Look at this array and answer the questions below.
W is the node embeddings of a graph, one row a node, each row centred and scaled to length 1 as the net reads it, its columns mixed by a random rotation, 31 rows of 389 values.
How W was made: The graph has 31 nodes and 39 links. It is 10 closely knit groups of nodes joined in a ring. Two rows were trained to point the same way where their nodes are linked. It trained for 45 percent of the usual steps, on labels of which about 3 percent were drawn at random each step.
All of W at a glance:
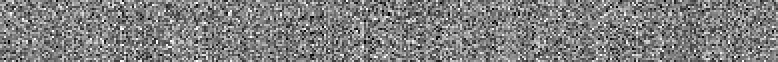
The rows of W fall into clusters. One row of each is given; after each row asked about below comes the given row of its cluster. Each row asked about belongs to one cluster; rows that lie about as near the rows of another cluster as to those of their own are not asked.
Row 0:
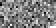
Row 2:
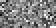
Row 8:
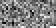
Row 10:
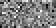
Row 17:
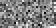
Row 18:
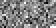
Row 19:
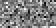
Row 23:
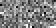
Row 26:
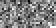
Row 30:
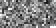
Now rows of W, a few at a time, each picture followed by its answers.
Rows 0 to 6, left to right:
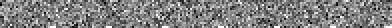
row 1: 30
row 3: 26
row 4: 23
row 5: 18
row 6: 0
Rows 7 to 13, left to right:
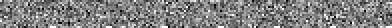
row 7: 0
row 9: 17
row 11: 23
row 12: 2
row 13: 19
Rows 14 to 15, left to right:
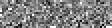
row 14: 30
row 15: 18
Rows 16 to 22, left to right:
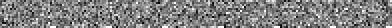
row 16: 8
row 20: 10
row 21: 10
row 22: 30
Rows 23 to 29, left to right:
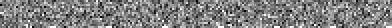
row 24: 19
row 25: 2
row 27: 8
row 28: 17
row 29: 26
